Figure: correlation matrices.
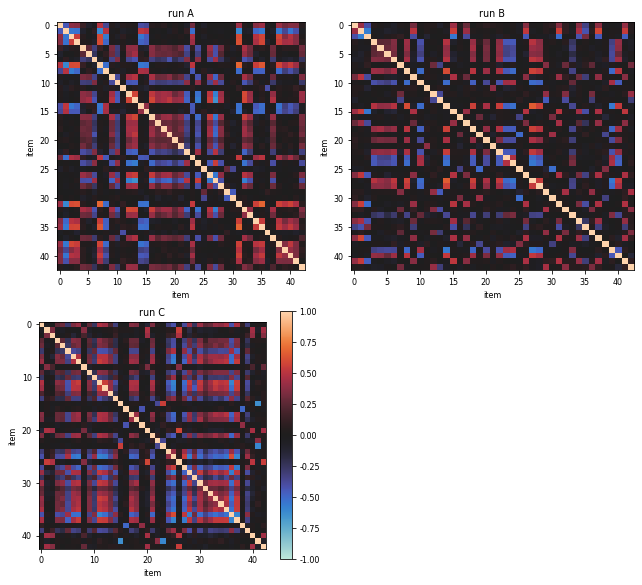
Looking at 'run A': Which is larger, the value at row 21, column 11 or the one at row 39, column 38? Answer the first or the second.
the second
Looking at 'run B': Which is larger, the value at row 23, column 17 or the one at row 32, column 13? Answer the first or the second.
the first
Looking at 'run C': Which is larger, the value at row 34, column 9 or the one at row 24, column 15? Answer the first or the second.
the first
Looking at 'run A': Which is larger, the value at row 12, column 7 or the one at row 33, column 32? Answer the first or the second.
the second
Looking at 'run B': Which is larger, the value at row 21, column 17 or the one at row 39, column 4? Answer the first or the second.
the first
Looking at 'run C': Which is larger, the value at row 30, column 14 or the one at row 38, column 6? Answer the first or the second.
the second
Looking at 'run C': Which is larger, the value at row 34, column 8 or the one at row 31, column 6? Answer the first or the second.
the second
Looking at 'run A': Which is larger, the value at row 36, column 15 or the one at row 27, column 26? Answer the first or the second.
the first
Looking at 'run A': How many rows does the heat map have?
43
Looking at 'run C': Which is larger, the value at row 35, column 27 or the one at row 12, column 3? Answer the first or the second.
the second
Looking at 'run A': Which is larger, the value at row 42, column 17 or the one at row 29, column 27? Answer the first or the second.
the first
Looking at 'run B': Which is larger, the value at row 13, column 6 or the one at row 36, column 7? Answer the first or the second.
the second
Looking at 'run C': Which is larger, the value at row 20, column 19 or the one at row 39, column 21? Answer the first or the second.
the first
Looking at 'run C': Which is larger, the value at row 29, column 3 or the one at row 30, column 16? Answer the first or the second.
the second
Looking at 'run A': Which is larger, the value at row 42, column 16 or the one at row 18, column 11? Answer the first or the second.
the first
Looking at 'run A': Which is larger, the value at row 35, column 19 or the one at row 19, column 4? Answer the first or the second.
the second
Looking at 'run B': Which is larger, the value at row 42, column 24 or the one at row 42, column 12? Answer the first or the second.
the second
